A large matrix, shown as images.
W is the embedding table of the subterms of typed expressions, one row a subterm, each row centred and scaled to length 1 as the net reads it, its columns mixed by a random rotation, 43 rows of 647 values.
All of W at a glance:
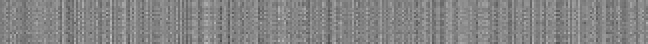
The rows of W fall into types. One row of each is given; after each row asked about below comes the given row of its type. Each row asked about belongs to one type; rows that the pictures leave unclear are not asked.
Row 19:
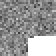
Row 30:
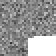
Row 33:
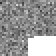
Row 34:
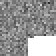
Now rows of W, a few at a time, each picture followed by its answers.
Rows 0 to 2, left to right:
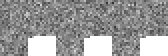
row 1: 19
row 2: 33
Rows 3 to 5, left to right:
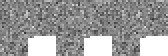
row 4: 33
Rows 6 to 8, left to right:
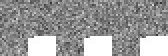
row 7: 33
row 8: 34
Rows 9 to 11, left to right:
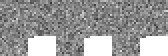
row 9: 19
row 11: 19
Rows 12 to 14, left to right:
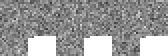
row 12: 19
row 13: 34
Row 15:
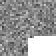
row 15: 33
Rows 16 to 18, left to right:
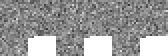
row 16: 19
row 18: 19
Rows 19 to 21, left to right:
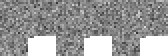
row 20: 33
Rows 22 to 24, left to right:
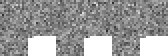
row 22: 33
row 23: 34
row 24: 33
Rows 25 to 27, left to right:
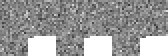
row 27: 19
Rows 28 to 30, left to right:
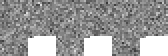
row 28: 34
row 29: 19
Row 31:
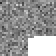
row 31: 33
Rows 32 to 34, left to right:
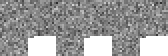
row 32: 33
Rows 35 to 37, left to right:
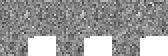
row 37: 34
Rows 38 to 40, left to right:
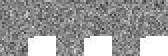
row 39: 19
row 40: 19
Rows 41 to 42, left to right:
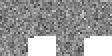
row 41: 19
